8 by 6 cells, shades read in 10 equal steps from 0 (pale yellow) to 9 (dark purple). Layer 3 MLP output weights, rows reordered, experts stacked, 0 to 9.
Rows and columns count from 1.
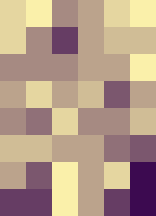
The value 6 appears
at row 4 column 5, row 6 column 6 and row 7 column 2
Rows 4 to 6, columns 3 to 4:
3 2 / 1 4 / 3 3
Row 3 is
4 4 4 3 3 0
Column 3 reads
4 7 4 3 1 3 0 0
